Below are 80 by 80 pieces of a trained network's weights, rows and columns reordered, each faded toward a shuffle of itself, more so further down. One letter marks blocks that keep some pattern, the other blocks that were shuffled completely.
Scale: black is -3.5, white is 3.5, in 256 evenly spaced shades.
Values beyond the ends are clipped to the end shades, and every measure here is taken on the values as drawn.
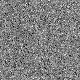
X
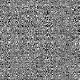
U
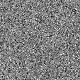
X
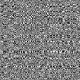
U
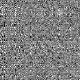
U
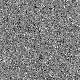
X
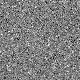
X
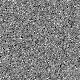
X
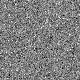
X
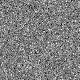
X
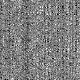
U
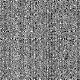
U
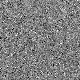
X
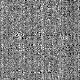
U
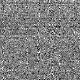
U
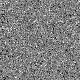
X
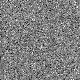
X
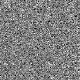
U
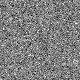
X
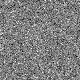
X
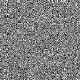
U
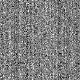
U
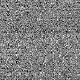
U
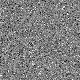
X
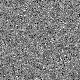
X
